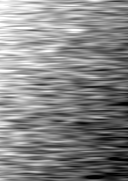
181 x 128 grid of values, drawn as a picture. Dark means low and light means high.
Mirror symmetry: none. Histogram: bell-shaped. Ninth with the lowest average: bottom right. Ninth with the highest average: top left. Grain: streaks across. Slope: up to the top left.
